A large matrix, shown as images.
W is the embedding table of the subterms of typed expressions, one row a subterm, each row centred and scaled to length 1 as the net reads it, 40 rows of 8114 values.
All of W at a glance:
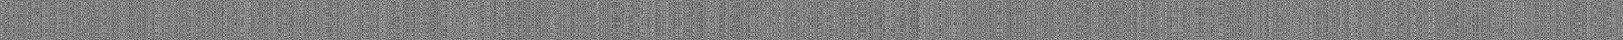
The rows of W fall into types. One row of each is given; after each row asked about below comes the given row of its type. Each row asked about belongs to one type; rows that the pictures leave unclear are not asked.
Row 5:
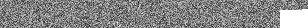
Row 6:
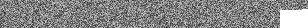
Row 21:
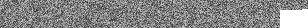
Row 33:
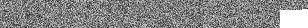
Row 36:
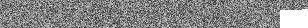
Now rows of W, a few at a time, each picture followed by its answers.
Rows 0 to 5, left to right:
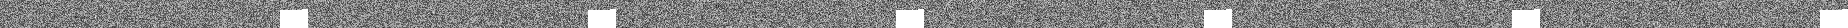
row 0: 5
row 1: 36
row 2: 21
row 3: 21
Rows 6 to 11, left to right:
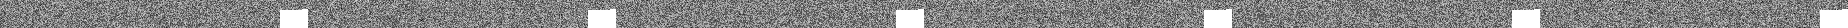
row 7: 21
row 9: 36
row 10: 33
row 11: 36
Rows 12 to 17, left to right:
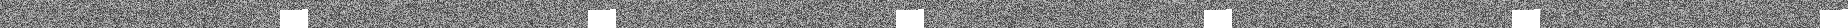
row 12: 36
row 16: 5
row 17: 6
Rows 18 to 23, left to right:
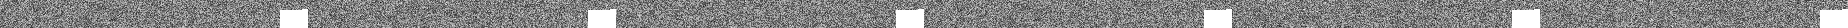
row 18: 21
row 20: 6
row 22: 33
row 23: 36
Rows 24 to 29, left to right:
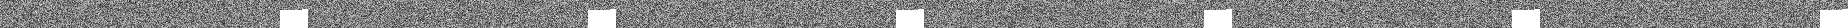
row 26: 6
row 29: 5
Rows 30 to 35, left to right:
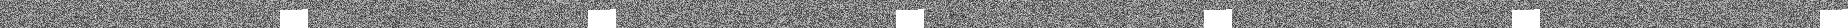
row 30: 5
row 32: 36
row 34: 5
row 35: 5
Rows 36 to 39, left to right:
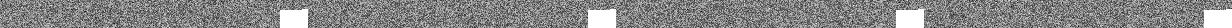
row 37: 6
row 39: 33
